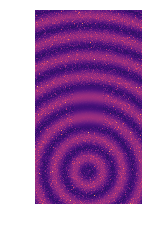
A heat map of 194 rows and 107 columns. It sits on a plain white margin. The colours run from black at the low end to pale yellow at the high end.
Slope: none. Odd patch: calmer, in the centre. Average level on the scale: 30%. Rings: centred on the bottom middle.
